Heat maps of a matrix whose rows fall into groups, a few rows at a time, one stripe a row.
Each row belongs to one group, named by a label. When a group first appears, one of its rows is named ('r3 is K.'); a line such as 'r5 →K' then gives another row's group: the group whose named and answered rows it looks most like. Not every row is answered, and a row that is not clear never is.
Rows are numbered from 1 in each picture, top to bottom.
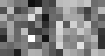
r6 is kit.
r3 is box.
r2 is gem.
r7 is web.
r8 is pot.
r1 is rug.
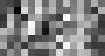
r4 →kit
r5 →box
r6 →rug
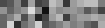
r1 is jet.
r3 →jet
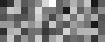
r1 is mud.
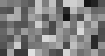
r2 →mud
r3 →jet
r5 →web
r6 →mud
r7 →mud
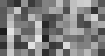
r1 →rug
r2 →mud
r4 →gem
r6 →gem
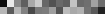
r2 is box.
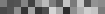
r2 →jet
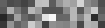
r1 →web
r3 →mud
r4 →kit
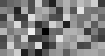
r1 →web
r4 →jet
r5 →box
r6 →rug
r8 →jet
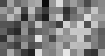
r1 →gem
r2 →jet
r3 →jet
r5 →rug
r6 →web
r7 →rug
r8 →gem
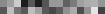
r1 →jet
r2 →kit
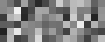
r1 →rug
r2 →mud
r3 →mud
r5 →mud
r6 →gem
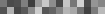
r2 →gem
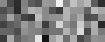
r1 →rug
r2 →pot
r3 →gem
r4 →web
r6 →gem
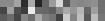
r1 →jet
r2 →kit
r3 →pot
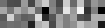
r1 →pot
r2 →box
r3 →gem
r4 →web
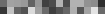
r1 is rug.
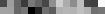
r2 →rug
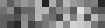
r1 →box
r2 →web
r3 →pot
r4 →rug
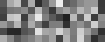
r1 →jet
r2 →web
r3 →mud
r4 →jet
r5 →web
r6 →box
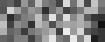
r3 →box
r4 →web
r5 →box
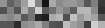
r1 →box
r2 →web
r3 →jet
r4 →pot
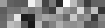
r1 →box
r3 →mud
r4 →gem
